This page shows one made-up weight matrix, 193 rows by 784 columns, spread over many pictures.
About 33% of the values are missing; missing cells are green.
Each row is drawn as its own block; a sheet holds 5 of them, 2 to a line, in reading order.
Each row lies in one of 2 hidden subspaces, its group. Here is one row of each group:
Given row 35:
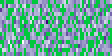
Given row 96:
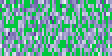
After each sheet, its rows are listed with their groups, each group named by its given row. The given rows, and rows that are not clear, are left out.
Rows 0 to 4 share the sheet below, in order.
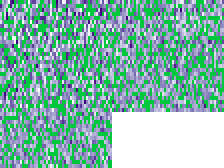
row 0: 35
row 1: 35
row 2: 96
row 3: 96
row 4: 96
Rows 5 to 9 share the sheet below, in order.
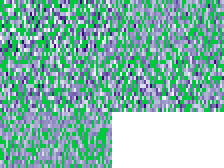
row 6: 96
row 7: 96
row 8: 96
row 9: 96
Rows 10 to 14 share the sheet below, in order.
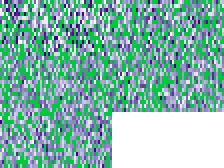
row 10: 96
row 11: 96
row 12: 96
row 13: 96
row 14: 35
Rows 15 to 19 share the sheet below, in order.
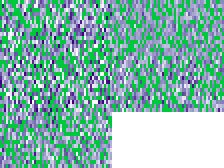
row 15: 96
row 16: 96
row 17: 96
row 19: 35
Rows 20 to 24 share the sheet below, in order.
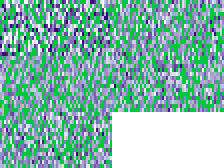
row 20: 96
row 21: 96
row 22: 35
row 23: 35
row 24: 96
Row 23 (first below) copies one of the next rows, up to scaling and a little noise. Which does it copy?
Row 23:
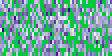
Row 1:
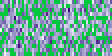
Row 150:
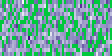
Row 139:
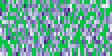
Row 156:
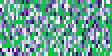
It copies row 1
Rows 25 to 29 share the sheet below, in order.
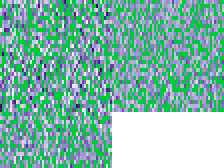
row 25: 96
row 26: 96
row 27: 35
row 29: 35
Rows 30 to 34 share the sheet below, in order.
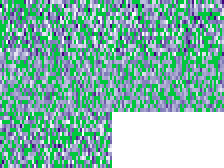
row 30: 35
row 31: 35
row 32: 35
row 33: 35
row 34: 35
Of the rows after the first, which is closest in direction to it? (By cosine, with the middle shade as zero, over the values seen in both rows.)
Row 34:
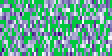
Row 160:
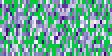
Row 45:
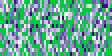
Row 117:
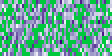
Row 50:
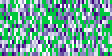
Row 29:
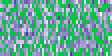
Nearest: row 29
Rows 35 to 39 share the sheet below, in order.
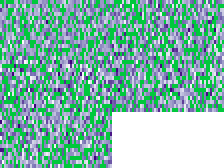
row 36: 96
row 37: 35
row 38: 35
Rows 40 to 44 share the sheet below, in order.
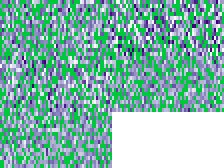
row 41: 96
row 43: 96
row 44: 35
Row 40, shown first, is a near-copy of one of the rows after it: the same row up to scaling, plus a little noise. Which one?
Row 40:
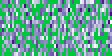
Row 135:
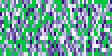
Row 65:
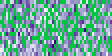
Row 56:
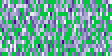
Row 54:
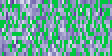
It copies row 135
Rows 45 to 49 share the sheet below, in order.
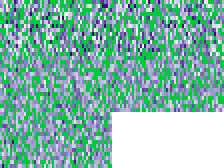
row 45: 35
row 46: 96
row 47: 35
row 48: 35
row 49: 96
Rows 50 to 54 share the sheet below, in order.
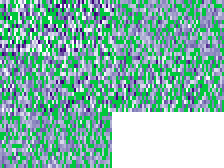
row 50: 96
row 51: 35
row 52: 96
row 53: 96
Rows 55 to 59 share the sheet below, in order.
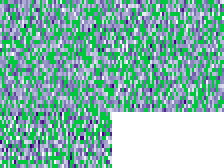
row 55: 96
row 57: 96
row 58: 96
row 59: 96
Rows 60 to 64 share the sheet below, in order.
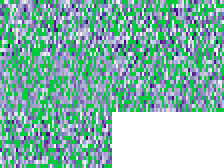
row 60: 96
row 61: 96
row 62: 35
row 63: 96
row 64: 35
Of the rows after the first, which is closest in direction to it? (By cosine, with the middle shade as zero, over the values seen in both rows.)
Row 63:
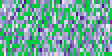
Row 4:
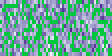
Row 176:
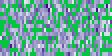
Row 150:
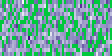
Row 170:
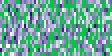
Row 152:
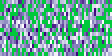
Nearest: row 152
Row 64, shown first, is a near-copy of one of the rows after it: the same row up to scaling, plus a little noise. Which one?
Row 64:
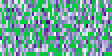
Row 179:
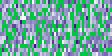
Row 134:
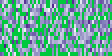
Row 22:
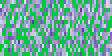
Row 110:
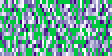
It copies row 110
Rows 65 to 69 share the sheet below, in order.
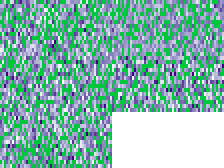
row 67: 96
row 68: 35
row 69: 96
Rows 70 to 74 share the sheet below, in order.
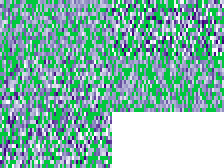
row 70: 35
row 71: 96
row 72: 96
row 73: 35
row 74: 96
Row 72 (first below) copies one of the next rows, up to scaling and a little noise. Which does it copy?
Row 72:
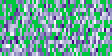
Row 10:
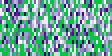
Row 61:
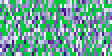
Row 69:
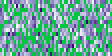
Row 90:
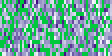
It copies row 10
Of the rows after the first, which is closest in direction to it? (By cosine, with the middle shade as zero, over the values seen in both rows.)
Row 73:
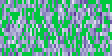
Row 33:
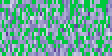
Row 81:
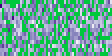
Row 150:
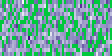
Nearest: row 81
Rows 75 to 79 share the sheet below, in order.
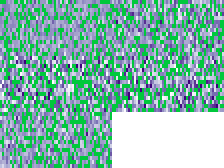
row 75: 96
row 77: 35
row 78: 96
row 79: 96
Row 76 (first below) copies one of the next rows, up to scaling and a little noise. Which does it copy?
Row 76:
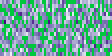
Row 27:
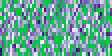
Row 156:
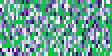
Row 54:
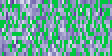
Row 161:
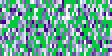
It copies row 161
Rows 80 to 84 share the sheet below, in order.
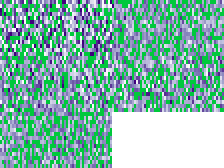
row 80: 35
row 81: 35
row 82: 96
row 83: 96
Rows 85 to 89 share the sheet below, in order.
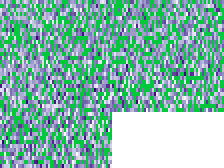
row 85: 96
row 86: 96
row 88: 35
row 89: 35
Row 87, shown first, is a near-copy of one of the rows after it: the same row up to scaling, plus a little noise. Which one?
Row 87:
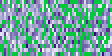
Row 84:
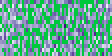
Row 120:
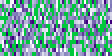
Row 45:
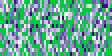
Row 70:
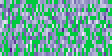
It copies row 84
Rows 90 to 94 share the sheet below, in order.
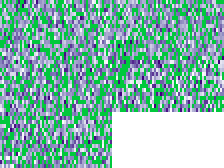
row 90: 96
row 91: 96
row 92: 35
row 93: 35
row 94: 96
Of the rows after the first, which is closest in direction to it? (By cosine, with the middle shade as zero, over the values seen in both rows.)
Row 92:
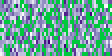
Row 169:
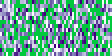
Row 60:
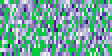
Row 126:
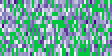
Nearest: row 60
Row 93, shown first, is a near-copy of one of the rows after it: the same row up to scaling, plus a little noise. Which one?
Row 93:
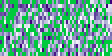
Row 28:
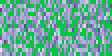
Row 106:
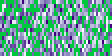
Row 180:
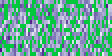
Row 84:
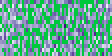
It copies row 180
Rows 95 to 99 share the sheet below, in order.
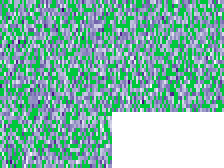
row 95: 96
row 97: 96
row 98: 96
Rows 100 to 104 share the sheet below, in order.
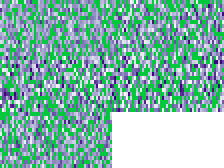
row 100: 35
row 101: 96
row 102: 96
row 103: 35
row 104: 35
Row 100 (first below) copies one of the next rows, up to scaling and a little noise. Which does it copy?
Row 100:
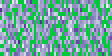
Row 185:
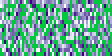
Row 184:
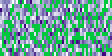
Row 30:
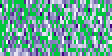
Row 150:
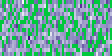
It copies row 184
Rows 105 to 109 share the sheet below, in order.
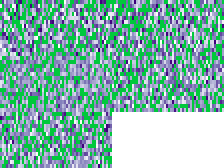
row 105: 96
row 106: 35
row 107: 35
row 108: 96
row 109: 96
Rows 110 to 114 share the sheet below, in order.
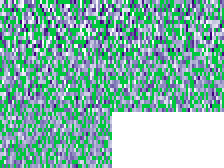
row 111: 35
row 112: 35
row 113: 96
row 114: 96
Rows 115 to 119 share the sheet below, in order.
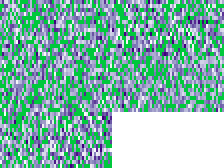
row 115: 96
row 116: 96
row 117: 96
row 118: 35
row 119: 35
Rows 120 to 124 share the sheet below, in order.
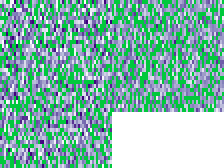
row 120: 35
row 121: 35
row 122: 96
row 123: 35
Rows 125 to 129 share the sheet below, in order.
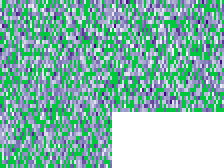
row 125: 35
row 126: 35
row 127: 96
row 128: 96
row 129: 35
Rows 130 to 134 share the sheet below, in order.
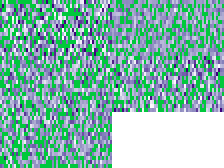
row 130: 96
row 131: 96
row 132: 96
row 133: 96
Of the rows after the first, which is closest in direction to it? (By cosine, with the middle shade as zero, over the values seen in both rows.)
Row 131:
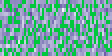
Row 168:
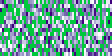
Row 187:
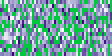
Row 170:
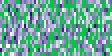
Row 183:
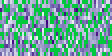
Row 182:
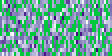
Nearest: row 170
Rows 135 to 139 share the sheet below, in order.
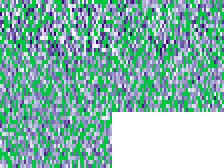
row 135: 35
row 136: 35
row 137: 35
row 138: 96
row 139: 35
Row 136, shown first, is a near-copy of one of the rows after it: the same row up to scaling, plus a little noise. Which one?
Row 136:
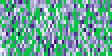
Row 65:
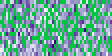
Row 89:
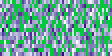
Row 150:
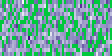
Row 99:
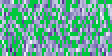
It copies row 65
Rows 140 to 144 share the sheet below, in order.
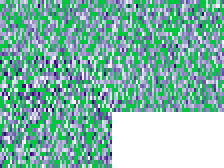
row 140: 96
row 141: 35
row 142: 35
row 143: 96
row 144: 35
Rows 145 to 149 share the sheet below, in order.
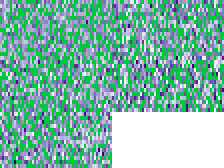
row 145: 96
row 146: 96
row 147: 96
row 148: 35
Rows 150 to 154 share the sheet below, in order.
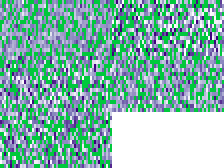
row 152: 96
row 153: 35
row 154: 35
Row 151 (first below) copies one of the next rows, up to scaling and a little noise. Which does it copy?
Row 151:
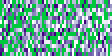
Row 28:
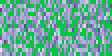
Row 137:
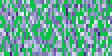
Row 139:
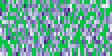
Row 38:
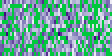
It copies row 38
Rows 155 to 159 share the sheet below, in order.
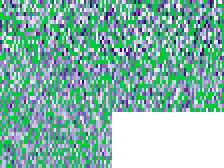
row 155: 96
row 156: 35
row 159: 96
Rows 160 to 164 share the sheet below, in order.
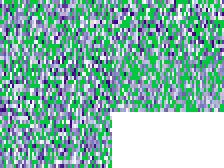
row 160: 96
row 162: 96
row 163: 35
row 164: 35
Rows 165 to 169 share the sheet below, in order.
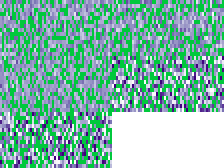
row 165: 96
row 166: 35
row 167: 96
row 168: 35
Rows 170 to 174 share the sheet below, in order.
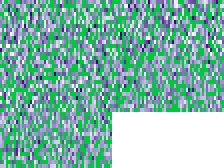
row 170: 96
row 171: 96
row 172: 96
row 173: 96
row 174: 96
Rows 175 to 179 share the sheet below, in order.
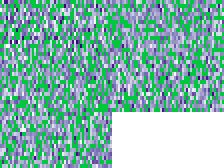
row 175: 96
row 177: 96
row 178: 96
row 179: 35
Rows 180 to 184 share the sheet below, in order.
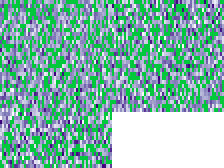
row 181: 96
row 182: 96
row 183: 96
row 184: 35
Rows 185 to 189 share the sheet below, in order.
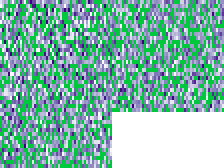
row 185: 35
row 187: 96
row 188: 96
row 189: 35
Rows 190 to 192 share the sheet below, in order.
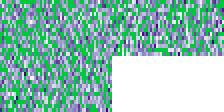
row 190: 35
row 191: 35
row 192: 35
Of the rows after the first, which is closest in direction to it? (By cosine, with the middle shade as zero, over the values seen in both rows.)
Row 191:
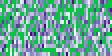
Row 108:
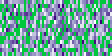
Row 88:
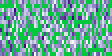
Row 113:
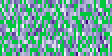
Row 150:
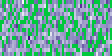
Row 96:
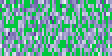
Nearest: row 150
